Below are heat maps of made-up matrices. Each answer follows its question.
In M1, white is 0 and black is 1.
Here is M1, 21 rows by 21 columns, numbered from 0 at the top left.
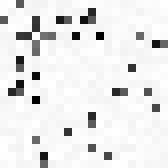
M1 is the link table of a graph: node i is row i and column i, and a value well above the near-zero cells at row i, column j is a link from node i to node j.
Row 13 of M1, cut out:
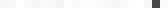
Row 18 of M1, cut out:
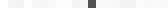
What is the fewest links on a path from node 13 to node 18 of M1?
6
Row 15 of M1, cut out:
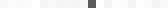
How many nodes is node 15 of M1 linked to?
1
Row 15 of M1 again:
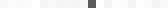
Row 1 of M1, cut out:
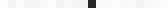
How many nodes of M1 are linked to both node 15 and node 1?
1
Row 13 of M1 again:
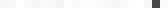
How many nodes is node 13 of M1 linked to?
1
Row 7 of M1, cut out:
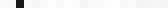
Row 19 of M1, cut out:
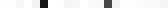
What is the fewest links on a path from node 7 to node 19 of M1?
4
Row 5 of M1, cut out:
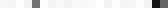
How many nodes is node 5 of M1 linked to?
3
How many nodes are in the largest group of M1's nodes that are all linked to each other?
2
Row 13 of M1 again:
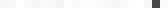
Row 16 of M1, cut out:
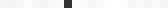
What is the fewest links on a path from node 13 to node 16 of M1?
6
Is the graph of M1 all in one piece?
yes
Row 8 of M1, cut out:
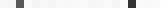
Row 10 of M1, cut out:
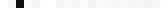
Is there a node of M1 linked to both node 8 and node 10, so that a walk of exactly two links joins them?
yes
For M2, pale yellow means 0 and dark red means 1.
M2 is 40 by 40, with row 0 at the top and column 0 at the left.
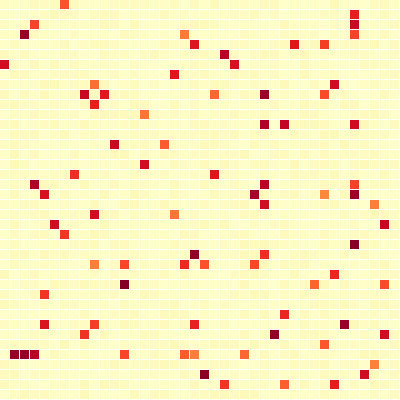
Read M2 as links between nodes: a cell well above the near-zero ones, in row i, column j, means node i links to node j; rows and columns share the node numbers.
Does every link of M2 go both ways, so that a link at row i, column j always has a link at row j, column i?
yes
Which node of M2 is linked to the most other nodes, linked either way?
node 35
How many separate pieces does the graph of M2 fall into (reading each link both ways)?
7
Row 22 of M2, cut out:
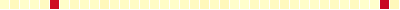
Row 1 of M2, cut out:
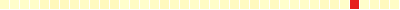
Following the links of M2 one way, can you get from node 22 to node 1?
yes
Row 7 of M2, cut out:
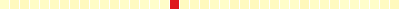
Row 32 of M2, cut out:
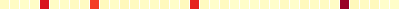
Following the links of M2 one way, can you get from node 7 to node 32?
yes
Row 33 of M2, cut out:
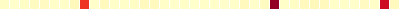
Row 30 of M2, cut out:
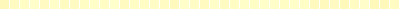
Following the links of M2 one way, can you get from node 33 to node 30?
no
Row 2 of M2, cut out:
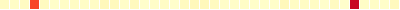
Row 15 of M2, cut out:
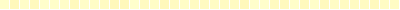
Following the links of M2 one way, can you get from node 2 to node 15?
no
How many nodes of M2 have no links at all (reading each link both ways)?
4
